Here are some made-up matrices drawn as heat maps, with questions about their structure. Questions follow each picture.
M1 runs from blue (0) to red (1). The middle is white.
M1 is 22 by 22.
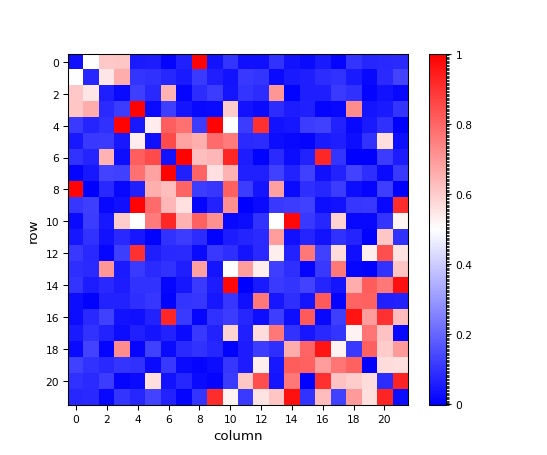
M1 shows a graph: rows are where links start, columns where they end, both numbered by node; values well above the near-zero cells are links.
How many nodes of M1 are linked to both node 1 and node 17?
0
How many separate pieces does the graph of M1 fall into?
1
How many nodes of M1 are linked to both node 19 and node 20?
6
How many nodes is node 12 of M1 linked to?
7
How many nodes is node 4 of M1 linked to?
7
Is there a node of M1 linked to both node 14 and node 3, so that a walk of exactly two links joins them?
yes
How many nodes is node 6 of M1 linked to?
8
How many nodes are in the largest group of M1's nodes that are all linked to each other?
6
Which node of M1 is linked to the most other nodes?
node 10
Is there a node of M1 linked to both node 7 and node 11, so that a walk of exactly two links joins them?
no
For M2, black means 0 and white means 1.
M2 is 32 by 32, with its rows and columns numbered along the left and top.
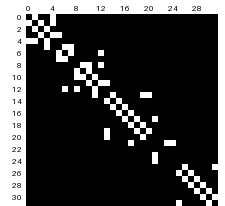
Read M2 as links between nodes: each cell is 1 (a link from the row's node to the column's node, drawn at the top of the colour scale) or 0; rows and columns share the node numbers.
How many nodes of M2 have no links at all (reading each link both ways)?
1
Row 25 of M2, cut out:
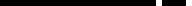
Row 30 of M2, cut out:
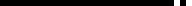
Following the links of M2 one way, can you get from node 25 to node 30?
yes
